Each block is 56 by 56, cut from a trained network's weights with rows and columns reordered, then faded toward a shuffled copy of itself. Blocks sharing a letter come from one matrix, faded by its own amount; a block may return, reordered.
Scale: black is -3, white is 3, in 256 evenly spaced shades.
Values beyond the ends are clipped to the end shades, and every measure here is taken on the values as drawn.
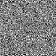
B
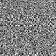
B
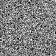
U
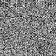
B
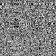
B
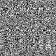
B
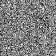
U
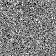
U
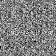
U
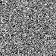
U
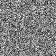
U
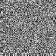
B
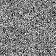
U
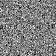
U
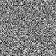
B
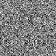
B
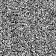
U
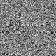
B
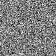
U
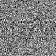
B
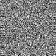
B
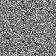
B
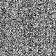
U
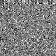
U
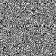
B
